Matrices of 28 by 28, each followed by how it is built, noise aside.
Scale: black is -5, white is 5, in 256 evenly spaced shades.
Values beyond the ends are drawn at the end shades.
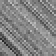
Toeplitz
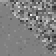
upper triangular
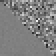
upper triangular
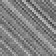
Toeplitz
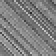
Toeplitz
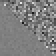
upper triangular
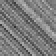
Toeplitz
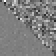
upper triangular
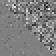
upper triangular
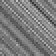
Toeplitz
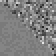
upper triangular
